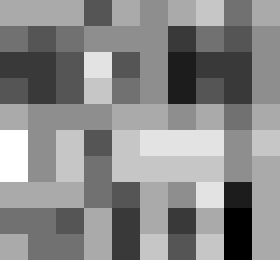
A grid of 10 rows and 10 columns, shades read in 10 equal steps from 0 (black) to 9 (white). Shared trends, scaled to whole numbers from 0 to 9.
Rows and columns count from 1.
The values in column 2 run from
2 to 6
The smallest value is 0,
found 2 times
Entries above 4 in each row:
8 4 3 3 9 9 9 7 4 5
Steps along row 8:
same same down down up down up down up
